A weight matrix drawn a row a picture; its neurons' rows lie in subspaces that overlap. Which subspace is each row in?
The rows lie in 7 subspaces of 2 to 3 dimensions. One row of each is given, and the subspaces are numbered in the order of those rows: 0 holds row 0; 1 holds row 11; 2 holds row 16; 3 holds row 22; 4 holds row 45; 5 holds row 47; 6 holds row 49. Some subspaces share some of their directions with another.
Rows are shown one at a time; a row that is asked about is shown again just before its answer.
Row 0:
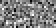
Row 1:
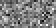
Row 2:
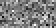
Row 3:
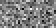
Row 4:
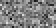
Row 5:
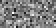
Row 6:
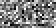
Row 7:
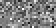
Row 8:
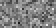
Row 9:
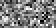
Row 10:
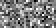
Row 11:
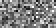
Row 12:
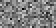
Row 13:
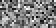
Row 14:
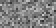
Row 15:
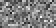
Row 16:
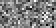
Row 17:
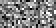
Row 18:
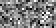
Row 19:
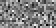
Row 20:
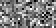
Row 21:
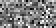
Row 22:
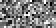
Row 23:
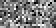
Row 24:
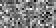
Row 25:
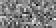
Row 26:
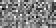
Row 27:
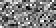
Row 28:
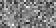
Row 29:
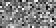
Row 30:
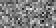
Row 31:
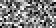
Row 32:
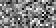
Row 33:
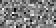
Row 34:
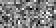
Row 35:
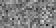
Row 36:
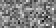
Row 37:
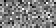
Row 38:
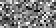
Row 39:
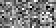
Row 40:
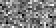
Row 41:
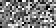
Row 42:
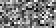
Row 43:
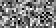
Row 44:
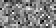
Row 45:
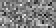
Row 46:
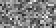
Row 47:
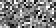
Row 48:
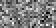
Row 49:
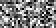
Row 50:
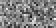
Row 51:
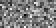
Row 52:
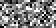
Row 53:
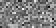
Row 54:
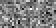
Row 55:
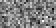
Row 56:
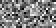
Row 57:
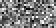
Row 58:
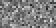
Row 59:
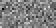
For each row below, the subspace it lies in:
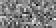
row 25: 4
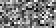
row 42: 4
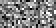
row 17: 6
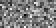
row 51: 4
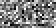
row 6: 4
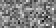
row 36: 5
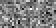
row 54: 6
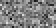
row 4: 0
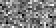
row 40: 0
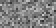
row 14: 4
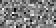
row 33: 0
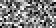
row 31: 0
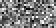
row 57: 1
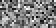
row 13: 1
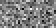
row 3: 6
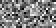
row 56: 0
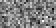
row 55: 5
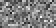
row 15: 2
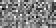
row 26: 1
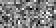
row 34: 6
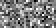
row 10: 5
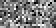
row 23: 4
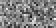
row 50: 4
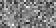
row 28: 5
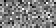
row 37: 5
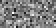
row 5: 0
